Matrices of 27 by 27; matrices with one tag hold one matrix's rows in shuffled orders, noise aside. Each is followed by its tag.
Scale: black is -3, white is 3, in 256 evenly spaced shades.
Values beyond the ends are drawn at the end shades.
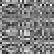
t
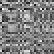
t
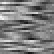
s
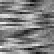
s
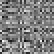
t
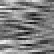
s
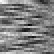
s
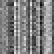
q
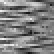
s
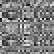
t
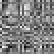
t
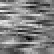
s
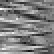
s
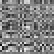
t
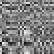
t
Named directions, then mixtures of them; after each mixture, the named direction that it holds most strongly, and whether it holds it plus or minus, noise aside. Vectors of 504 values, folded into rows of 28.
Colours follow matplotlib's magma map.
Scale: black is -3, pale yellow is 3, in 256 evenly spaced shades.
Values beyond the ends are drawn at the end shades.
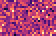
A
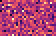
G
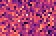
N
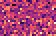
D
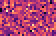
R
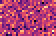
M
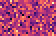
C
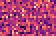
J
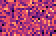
A, minus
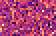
A, plus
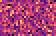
G, minus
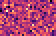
R, plus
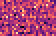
J, plus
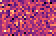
G, minus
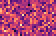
R, minus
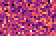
R, minus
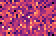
C, minus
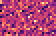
M, minus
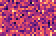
A, plus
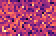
N, plus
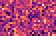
A, minus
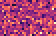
D, plus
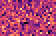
N, plus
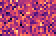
C, plus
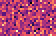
A, plus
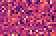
G, plus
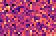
D, plus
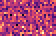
J, minus
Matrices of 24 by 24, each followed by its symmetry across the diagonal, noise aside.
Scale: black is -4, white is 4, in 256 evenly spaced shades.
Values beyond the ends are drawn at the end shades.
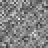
symmetric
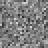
antisymmetric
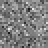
antisymmetric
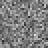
neither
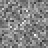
symmetric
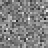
neither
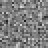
antisymmetric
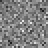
symmetric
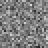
antisymmetric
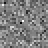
antisymmetric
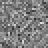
symmetric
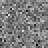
neither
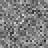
symmetric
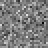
neither
